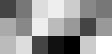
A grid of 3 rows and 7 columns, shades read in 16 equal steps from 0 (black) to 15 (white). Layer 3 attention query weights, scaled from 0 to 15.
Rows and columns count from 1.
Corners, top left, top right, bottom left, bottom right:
4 7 11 15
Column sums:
25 28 31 26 21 24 31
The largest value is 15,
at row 3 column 7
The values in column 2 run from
7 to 13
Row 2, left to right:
10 8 14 11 9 4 9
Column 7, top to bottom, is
7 9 15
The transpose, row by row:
4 10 11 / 7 8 13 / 13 14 4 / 14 11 1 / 12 9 0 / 8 4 12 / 7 9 15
